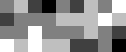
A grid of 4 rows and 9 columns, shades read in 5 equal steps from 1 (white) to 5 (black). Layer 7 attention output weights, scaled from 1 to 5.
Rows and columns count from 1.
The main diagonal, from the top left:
3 3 1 2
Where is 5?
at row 1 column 4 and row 4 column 9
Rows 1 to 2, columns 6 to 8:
4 2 3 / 2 2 1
